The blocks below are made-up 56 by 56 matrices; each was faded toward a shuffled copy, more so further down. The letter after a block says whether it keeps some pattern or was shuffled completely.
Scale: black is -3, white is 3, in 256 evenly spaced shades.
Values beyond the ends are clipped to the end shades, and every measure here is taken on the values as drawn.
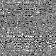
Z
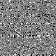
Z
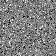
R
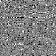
Z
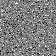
R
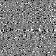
Z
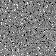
R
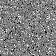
R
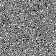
R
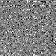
Z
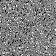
R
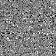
Z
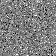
R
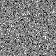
R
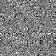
Z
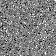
R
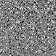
Z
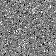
R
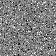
R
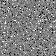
R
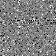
Z
